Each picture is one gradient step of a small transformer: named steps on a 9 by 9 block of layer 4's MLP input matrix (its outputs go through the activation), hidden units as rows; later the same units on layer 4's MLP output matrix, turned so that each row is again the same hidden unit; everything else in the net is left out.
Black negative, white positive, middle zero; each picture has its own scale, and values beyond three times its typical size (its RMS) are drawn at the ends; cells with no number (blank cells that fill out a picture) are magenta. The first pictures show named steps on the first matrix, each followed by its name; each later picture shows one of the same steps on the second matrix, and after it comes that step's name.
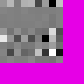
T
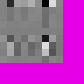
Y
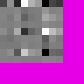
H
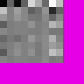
Y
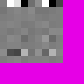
H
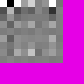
Y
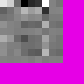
Y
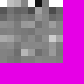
Y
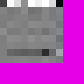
H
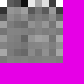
Y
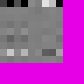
H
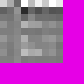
Y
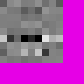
T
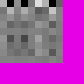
Y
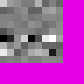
T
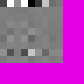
H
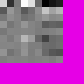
Y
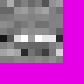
T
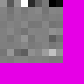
H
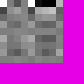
Y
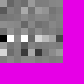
T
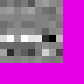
T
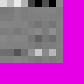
H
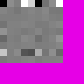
H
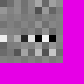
T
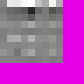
Y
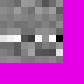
T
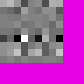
T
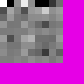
Y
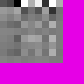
Y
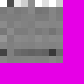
H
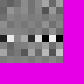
T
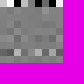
H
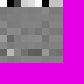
H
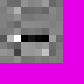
T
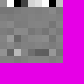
H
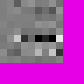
T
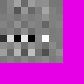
T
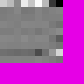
H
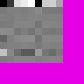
H
